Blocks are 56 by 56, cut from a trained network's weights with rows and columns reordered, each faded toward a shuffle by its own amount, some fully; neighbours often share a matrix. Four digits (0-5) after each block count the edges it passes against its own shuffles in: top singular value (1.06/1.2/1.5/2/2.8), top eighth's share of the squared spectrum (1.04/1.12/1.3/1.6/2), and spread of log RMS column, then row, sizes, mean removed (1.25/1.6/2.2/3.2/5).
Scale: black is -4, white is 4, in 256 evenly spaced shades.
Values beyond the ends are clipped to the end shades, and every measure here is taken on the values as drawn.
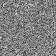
1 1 0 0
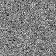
2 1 0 0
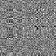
4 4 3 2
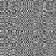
5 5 3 3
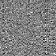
3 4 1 1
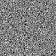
2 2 0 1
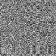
4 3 2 1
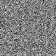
2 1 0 0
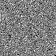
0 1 0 0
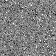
0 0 0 0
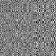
4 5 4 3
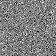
1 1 0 0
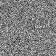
1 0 0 0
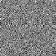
4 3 1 2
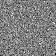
0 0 0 0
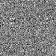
3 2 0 1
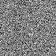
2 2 0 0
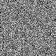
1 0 0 0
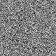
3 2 0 0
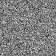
1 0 0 0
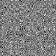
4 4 2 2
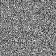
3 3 0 1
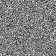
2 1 0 0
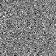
3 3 1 2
